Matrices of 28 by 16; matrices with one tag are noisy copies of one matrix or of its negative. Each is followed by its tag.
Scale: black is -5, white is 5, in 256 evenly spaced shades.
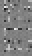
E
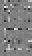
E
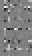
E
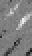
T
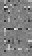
E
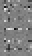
E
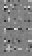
E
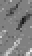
T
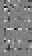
E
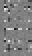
E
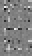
E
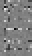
E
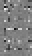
E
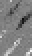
T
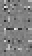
E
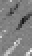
T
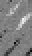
T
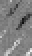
T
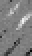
T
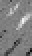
T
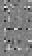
E
